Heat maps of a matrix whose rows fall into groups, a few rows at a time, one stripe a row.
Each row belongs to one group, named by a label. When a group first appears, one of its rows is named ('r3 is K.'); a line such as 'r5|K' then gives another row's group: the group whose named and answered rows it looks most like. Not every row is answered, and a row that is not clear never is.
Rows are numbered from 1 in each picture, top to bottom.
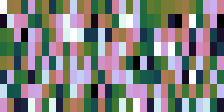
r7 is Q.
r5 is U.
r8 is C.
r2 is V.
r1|Q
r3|C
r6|V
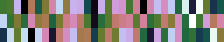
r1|C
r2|Q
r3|V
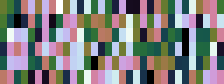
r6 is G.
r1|U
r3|V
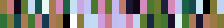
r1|U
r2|G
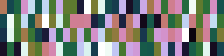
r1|U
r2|V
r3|C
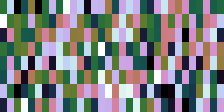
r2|Q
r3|V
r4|U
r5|V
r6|C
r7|G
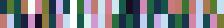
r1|U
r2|U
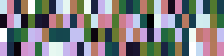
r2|C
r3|Q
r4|U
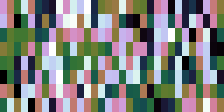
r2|U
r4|C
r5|G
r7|U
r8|V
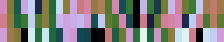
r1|U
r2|U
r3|Q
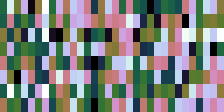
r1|V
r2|V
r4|C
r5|Q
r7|V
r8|Q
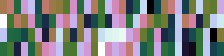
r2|Q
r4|G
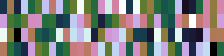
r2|Q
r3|G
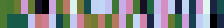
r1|C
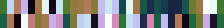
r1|V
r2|G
